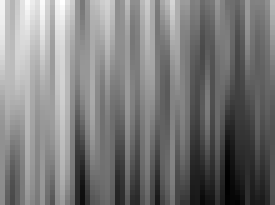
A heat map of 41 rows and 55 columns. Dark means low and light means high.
The values follow a bell shape. On average the colour sits 50% of the way up the scale. The field climbs toward the top left. Neither half mirrors the other. The bottom right is the ninth with the lowest average.
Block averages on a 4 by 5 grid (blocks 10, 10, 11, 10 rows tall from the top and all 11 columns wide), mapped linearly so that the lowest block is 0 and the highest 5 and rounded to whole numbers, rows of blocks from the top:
54332 / 44322 / 33221 / 32110
